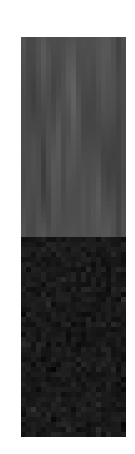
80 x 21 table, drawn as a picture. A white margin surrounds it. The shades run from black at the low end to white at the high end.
It is made of 2 by 1 panels. Panel 1,1: low, streaked downward, faint in contrast. Panel 2,1: very low, fine-grained, faint in contrast.
